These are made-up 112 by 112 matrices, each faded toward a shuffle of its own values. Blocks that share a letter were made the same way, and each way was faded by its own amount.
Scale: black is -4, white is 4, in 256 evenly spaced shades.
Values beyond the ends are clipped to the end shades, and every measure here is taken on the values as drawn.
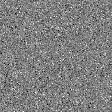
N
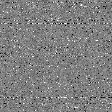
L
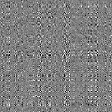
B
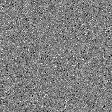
N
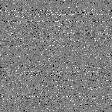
L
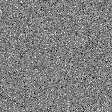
N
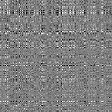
B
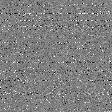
L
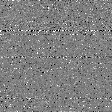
L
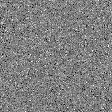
N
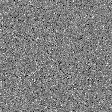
N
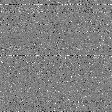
L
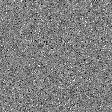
N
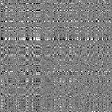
B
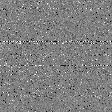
L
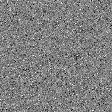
N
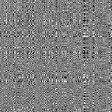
B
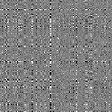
B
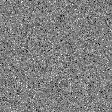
N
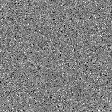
N
